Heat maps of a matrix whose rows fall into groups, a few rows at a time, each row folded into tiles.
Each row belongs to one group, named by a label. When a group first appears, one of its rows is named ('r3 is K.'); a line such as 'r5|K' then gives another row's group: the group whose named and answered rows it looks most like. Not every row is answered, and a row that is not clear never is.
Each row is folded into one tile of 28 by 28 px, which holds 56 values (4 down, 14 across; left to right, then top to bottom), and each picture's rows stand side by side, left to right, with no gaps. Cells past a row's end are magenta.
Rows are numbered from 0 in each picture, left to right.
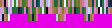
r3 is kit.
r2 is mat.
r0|mat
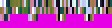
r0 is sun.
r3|kit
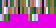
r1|mat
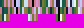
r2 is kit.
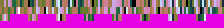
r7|mat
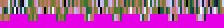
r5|mat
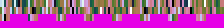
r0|kit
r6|kit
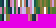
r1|sun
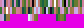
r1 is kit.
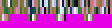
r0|mat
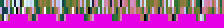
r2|sun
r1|sun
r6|sun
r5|sun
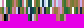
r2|sun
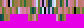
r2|mat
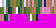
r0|sun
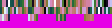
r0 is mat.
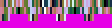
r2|mat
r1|kit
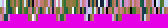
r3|kit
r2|sun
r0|sun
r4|mat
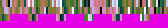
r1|sun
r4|sun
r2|sun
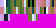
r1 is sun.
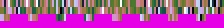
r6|sun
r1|mat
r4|mat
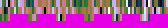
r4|kit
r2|kit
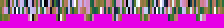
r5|kit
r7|mat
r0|kit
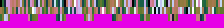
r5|kit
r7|sun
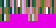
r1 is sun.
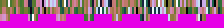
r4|sun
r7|kit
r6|mat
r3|kit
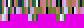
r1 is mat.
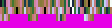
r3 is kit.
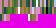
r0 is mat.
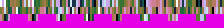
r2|kit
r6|mat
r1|sun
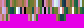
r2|sun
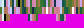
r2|sun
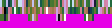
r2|mat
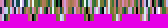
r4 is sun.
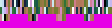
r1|sun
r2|sun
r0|kit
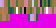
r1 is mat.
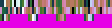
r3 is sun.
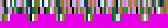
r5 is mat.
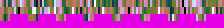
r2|sun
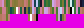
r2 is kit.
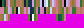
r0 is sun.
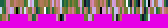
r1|sun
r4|kit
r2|sun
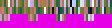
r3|mat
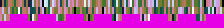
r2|mat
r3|sun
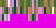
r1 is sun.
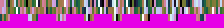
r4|kit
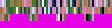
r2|kit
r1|kit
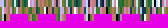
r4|sun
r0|kit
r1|sun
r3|kit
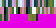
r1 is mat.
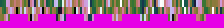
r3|sun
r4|mat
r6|kit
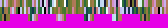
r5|sun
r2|mat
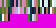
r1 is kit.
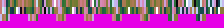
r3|mat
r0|sun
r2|sun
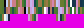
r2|kit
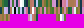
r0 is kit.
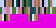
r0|kit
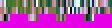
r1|mat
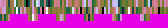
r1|mat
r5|mat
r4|sun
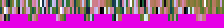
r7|mat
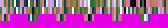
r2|sun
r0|kit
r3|sun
